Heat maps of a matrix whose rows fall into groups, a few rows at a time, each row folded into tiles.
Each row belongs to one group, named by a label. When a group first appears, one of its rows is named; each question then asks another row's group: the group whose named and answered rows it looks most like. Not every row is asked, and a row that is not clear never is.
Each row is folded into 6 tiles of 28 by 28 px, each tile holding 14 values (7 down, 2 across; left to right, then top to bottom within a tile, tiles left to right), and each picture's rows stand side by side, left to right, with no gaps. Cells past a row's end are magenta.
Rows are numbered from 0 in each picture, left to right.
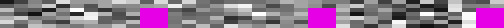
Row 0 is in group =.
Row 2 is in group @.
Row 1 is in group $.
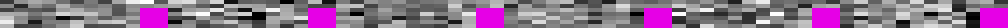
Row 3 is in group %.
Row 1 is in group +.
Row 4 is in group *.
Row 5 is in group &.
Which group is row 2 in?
@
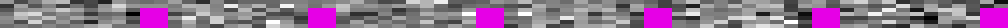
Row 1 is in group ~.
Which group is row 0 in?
%
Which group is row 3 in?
&
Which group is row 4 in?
&
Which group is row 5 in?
+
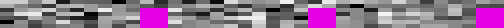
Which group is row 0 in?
+
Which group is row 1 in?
=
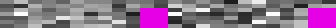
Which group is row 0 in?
&
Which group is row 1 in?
*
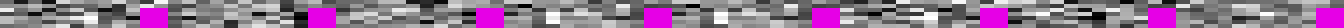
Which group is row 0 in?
=
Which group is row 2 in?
%
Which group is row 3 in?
~
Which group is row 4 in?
~
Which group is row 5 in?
=
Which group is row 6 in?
+
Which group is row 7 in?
$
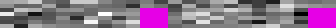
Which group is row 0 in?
*
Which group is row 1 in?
%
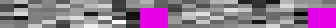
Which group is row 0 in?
&
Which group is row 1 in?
%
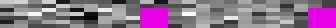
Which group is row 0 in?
+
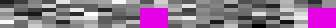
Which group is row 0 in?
=
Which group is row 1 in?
@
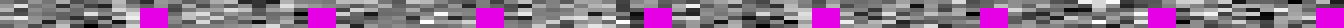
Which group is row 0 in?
@
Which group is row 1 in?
%
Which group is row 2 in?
*
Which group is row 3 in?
&
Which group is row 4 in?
@
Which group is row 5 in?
=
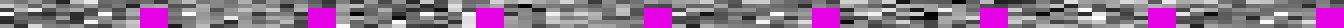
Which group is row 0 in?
*
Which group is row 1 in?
&
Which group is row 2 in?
@
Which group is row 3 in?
~
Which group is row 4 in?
*
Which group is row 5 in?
+
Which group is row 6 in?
=
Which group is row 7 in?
*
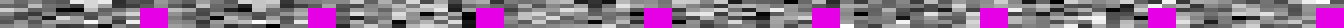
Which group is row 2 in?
&
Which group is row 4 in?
+
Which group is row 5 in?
@
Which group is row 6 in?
=
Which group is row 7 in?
$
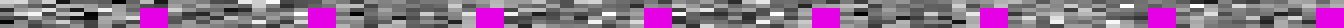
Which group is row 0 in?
+
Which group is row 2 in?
@
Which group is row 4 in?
*
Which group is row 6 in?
~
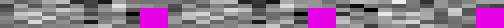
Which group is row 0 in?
%
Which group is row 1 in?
%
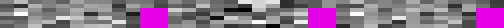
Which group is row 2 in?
&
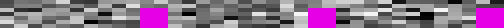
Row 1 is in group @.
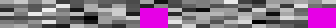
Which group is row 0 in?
+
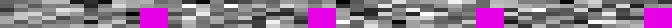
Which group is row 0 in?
%
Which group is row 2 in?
=
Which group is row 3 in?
*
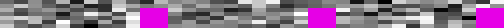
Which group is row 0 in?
@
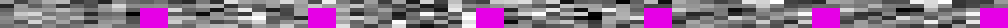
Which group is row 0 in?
%
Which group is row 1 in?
=
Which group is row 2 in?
@
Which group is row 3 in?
+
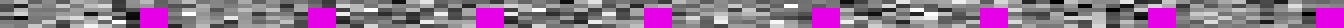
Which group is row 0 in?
&
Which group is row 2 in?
*
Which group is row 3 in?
*
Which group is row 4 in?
~
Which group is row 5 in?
=
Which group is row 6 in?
=
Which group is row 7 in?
%
